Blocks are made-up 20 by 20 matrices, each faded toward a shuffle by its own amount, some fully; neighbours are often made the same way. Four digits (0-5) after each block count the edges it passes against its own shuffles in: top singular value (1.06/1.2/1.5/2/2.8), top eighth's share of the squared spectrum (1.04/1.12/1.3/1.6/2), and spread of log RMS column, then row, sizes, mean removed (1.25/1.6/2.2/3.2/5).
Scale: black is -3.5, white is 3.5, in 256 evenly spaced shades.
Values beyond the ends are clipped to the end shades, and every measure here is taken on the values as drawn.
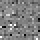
0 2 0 0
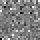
1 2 0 1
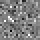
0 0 0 1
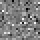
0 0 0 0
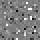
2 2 0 0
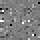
2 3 1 0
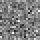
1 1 0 0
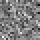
1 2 0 0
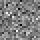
0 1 0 0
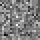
1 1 0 0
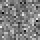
0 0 0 0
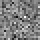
0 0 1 0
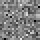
0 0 0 0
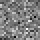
0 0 0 0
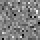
0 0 0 0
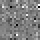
2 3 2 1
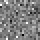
0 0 0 0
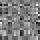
3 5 2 2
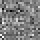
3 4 2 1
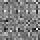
3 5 2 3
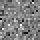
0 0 0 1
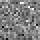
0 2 0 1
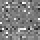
2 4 1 1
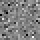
1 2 0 0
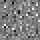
1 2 1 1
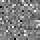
2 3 0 2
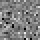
2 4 1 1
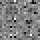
2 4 1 1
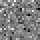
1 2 0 0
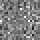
2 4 1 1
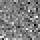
1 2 0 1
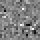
1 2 0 0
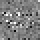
1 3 0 2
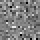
0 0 0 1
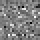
1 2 0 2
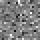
1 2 0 0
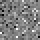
0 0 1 0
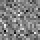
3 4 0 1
